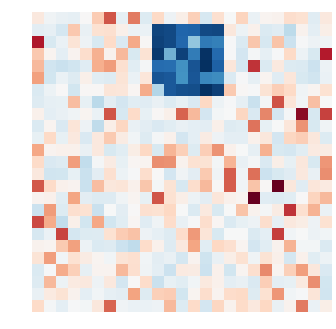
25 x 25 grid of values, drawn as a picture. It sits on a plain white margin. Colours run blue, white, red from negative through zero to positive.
Stripes: none. Odd patch: lower, in the top middle. Ninth with the lowest average: top middle. Average level on the scale: 50%.
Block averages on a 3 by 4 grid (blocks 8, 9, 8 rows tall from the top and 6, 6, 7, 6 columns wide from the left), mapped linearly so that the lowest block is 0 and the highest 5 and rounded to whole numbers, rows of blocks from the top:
4 2 0 4 | 4 5 5 5 | 5 4 4 5
